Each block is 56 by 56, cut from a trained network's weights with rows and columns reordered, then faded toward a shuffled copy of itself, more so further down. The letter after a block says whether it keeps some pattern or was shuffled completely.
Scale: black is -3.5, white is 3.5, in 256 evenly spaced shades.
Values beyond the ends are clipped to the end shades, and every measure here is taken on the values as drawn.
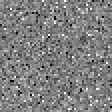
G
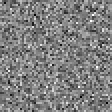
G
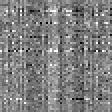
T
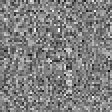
T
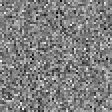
G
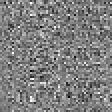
T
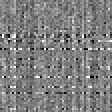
T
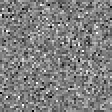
G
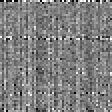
T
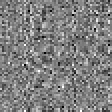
T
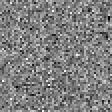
G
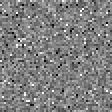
G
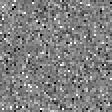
G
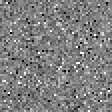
G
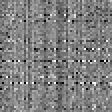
T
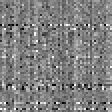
T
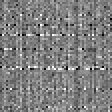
T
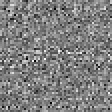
T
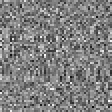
T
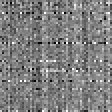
T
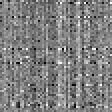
T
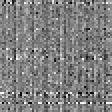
T
